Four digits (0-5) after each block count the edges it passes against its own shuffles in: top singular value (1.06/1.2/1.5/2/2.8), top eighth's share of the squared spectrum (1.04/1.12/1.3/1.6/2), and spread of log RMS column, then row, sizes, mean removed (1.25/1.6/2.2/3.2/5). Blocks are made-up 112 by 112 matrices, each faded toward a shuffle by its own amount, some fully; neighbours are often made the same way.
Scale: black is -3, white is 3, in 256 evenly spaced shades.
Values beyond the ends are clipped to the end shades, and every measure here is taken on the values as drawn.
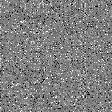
4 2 1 1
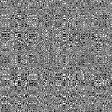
5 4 3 3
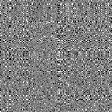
5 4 3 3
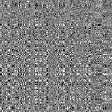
5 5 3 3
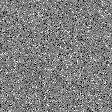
1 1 0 0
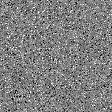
3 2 1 0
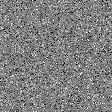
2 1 0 0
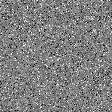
2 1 0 0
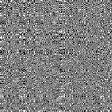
5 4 3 3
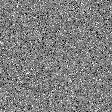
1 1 0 0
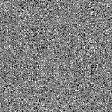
4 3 2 2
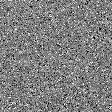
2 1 0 0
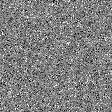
2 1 0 0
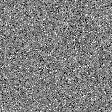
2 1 0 0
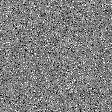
2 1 0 0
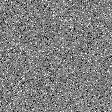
0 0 0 0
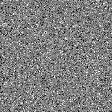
3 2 0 1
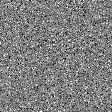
2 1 0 0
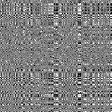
5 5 4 4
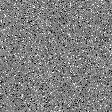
3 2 0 0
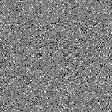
4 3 1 1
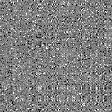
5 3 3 2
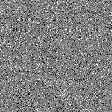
4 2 1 1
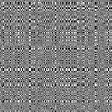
5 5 4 4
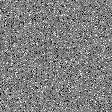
2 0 0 0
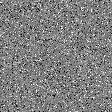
0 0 0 0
